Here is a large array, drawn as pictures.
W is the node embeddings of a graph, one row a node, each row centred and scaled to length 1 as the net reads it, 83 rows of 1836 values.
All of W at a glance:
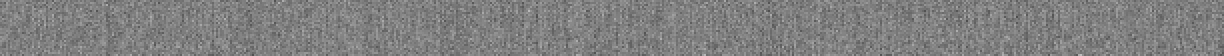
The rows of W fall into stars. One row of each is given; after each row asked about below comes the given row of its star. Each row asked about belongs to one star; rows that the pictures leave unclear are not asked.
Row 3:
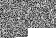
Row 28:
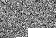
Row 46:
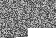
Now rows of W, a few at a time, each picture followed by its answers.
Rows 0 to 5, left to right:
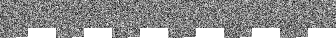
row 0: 3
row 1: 28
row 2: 28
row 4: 46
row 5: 46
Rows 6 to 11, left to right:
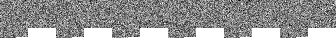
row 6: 28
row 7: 28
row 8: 3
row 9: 46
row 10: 28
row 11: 46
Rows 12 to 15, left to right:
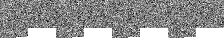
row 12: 46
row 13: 3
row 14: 28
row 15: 3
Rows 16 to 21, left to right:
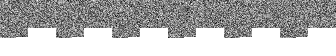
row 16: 3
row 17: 3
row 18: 3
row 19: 28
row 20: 46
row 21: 3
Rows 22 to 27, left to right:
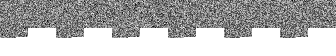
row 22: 46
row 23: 46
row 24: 3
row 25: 3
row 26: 46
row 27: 46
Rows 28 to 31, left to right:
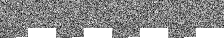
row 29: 46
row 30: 46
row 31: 46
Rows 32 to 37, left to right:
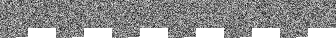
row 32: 3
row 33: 28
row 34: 3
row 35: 46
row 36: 46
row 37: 3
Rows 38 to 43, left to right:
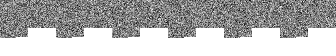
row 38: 46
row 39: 46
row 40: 3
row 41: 28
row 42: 28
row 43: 28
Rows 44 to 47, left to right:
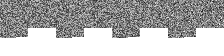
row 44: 3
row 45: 28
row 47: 28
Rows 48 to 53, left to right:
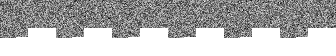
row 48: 28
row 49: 3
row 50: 3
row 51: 3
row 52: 28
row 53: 28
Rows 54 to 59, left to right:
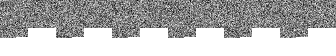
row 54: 28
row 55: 3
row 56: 28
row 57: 28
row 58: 28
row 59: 3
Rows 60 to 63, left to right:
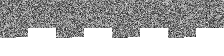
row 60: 3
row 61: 28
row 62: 46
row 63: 46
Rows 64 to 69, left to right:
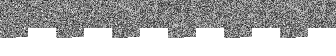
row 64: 3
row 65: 46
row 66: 46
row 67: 28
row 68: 46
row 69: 46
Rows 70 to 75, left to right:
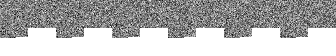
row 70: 46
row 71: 46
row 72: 3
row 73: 28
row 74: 46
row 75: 3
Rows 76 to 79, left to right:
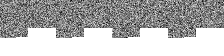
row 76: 3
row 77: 28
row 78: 46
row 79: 28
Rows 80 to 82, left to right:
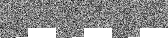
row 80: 46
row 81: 28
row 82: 46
